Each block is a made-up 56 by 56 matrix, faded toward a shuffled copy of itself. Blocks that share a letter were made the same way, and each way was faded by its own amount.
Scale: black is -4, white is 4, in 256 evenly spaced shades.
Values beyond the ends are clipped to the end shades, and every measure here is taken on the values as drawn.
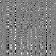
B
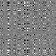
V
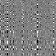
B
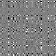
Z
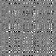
Z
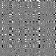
Z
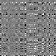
V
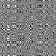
V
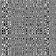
B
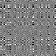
V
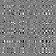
V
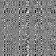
B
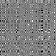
V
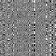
B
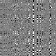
B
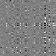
Z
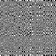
V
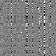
B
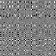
V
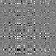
Z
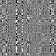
B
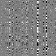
B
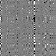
B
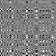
V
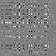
Z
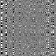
B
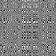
V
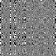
B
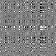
V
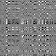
V
